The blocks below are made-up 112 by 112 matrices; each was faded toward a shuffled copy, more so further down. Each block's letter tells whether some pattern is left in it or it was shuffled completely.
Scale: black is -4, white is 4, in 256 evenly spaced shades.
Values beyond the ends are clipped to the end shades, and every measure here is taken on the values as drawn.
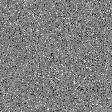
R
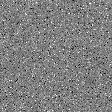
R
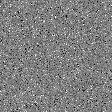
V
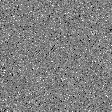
R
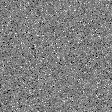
V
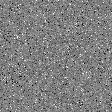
R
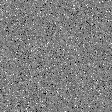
V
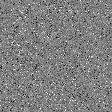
R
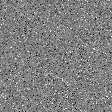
V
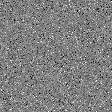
R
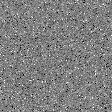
V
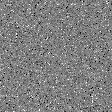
V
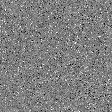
R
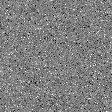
V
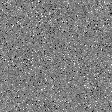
R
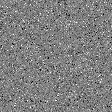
R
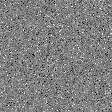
V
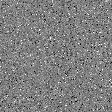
R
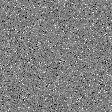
R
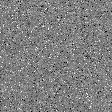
V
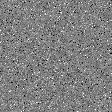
R
